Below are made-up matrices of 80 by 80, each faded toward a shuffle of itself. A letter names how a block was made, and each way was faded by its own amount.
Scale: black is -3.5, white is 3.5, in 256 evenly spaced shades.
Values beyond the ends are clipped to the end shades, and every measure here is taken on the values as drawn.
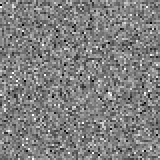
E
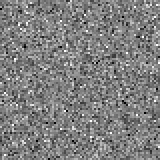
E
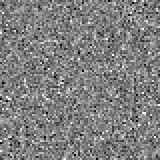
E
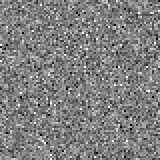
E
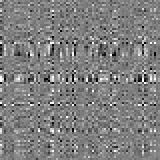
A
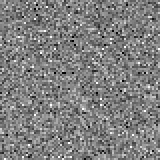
E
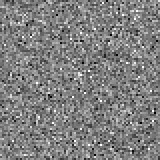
E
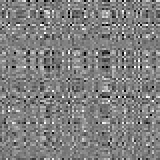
A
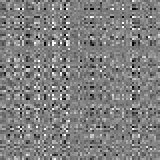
A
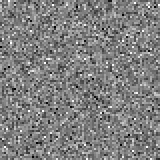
E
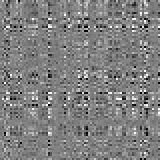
A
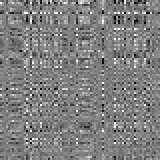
A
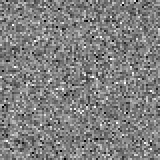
E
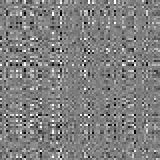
A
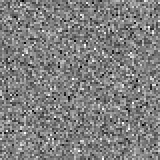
E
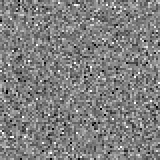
E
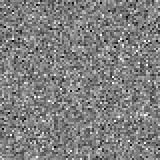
E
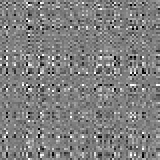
A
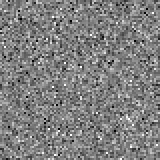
E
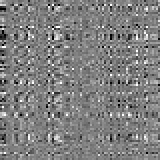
A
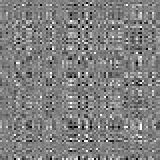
A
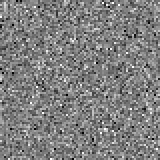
E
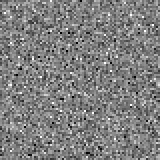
E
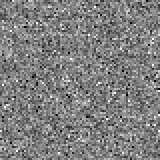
E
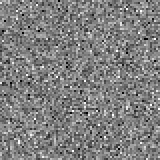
E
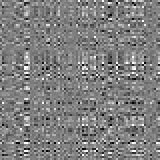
A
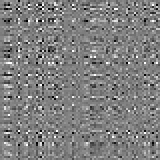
A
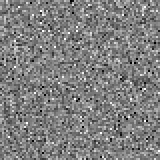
E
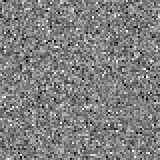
E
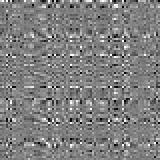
A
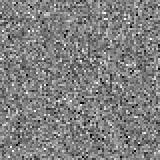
E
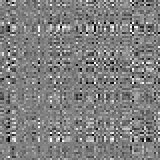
A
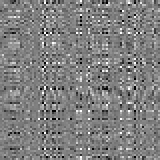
A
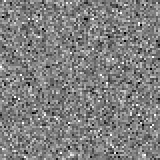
E
